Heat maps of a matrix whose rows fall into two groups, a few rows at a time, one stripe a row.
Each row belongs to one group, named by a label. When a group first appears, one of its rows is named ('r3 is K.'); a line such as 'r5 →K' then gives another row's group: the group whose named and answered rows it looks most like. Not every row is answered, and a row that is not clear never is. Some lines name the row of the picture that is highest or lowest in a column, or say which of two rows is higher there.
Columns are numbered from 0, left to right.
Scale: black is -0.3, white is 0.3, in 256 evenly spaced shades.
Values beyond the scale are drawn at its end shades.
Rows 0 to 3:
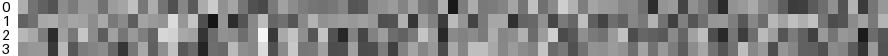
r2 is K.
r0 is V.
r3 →K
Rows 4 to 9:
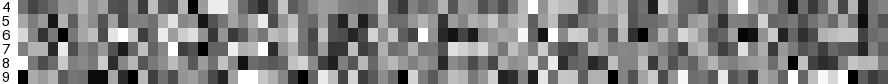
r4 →V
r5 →K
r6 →K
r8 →V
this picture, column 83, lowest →9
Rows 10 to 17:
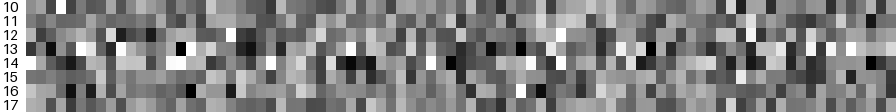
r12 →V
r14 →K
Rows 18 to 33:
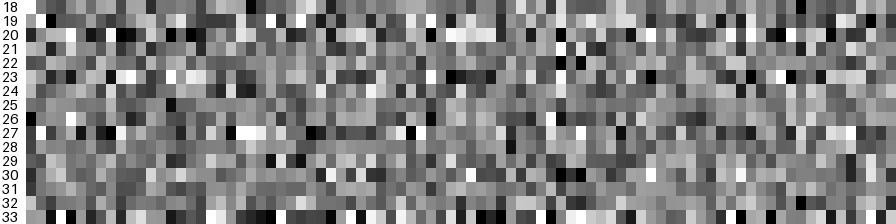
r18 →V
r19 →K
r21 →V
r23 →K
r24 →V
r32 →V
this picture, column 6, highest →23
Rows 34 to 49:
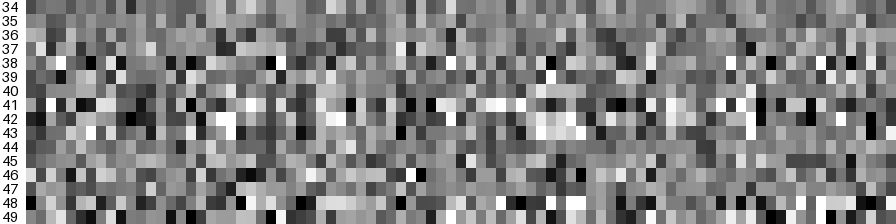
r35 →V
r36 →V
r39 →K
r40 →V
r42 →V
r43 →V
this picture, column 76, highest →49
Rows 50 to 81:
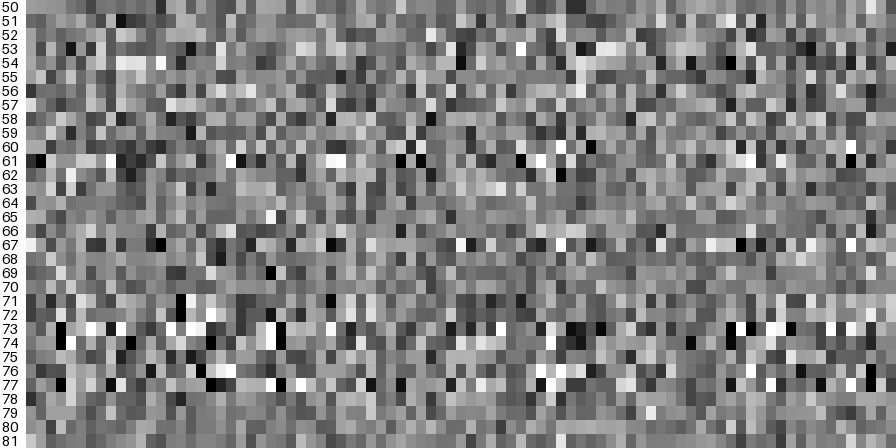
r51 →V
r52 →K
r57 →K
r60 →V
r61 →V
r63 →K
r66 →V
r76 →V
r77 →K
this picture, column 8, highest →61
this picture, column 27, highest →77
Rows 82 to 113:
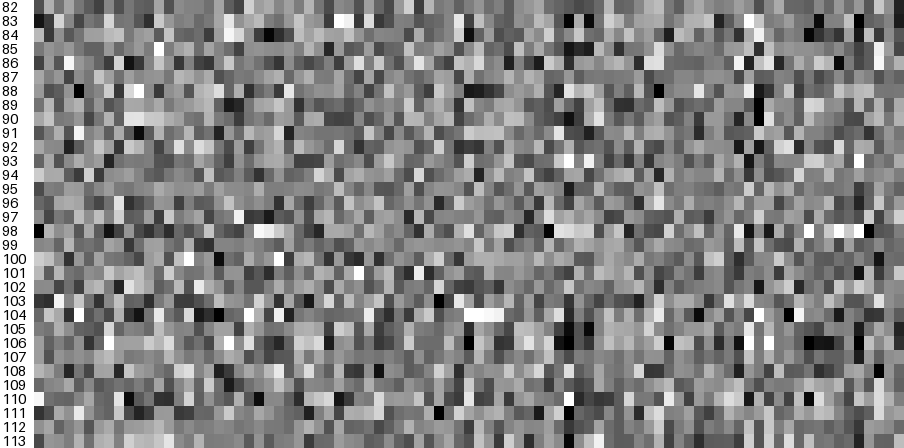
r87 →K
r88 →K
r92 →K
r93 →V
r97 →V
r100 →K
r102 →K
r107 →V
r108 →K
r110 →V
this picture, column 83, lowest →98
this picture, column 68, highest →100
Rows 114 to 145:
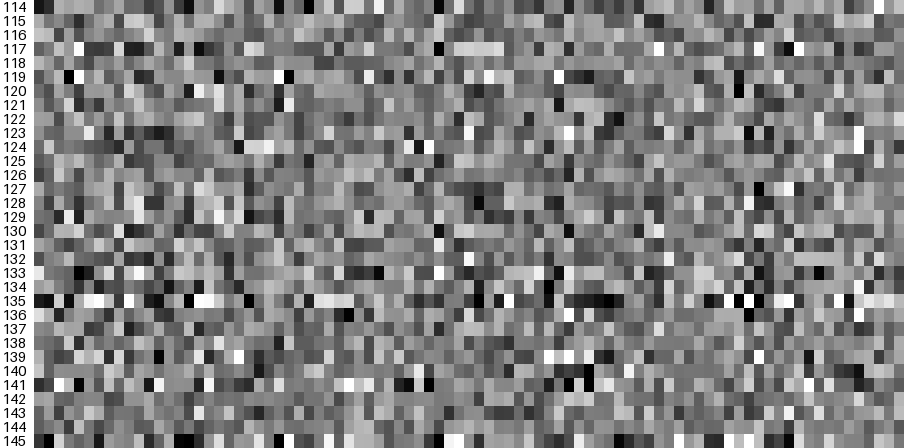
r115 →K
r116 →K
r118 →K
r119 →K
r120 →K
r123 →V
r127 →K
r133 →K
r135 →K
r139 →V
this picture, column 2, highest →141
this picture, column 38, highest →140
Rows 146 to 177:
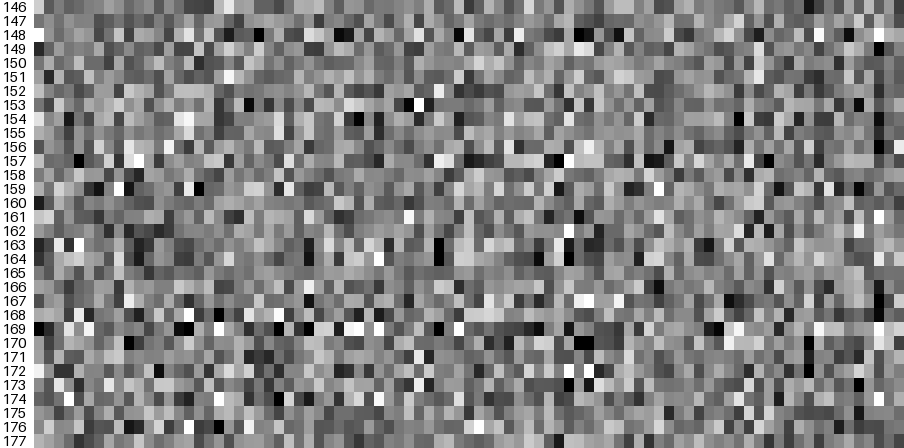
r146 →V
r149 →V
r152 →K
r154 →K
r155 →K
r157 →K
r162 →V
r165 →V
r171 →V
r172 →V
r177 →K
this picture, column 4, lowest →157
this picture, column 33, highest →163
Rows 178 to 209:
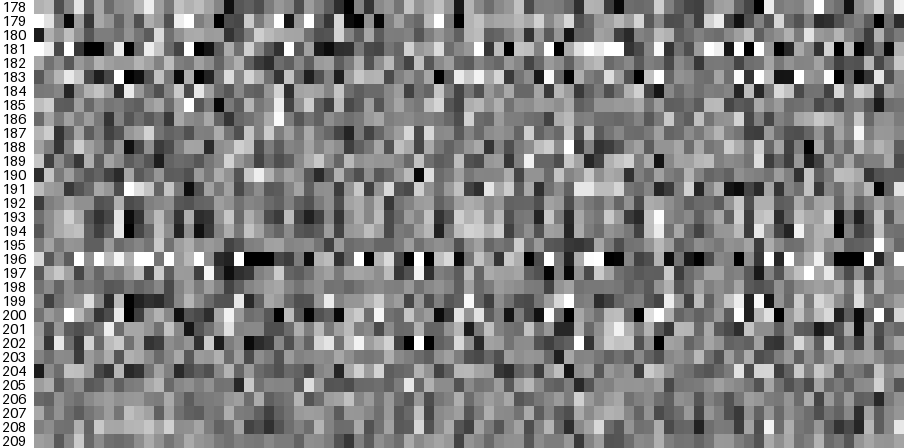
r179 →K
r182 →V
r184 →K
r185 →K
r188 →V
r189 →V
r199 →V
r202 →V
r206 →V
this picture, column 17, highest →197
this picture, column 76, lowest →190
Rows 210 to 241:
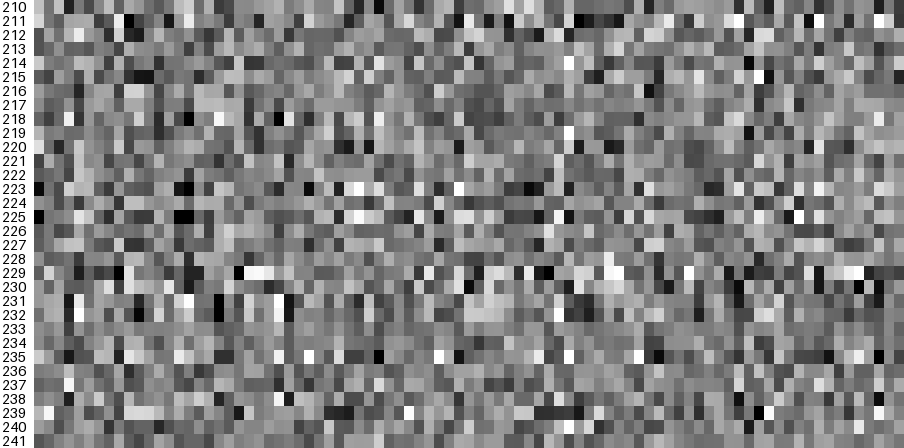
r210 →K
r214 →V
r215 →V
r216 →K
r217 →K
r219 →V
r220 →V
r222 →K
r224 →K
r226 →V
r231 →K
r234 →K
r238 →K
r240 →V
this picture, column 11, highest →239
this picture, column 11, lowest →215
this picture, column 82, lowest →230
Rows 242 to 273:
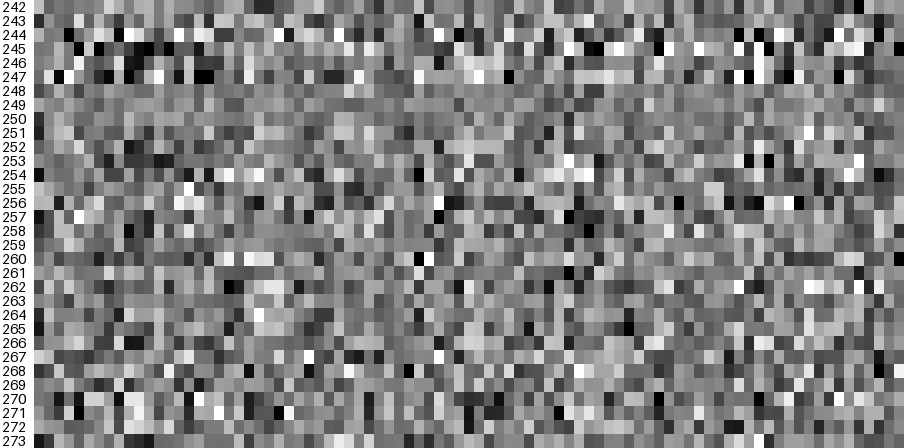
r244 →K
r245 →V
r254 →V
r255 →K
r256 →K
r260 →V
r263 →K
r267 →K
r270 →K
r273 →V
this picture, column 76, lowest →256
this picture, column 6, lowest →245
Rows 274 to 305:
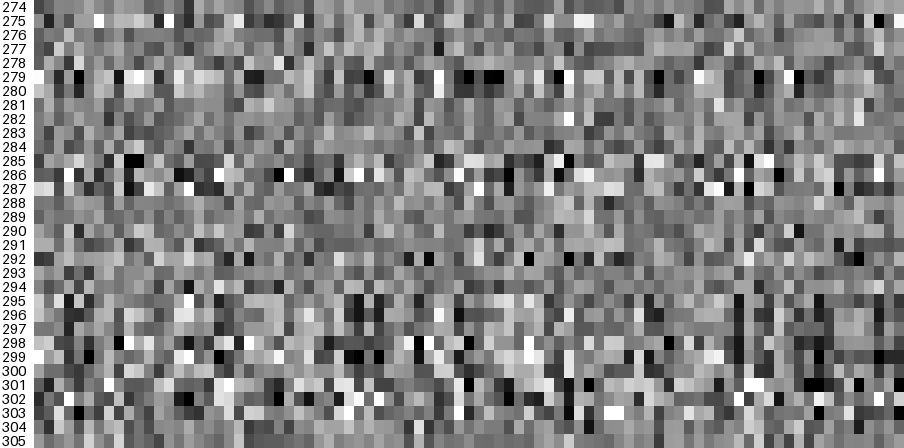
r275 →V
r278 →K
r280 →K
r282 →V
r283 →V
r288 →V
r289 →V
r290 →K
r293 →K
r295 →K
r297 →K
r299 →K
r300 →K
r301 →V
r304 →V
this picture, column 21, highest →298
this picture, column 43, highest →285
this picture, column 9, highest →298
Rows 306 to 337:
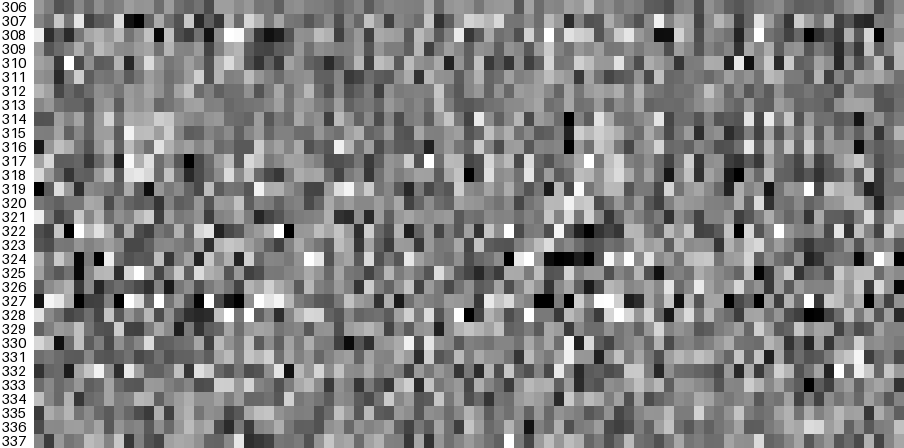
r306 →V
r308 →V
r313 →K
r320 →V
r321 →V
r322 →K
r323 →V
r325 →K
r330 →V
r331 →V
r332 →K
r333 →V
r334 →K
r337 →V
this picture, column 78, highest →336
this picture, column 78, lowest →328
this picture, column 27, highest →324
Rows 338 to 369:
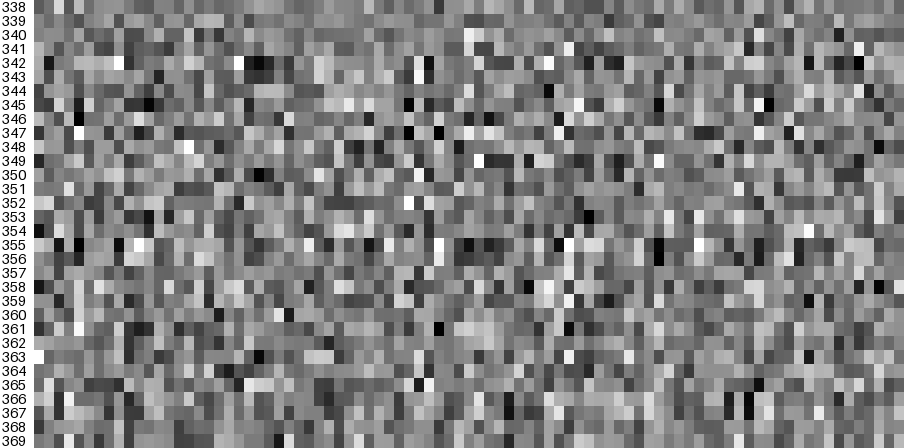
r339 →K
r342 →V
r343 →V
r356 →K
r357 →V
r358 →V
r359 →V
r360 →K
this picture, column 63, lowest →358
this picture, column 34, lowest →348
